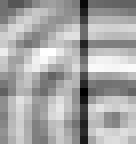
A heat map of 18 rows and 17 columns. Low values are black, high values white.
Odd lines: column 11. Rings: centred on the bottom right. Mirror symmetry: none.
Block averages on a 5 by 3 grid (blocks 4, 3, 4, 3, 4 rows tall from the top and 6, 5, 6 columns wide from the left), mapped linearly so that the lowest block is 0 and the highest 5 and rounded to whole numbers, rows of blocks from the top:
202 | 443 | 425 | 213 | 215
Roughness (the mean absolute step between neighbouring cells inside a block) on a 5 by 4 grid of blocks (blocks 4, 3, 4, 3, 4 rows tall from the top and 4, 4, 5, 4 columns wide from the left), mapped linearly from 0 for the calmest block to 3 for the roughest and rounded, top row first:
1020 | 1131 | 0121 | 1131 | 0020
